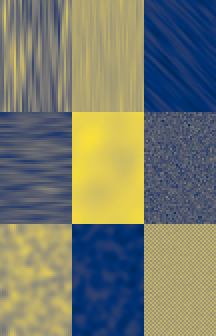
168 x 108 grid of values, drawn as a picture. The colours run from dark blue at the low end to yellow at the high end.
The table splits into 3 rows of 3 panels. Panel 1,1: middling, streaked downward, strong in contrast. Panel 1,2: high, streaked downward, faint in contrast. Panel 1,3: very low, slanting down to the right, faint in contrast. Panel 2,1: low, streaked across. Panel 2,2: very high, smooth, faint in contrast. Panel 2,3: low, fine-grained. Panel 3,1: high, blotchy. Panel 3,2: very low, blotchy, faint in contrast. Panel 3,3: high, checkered.
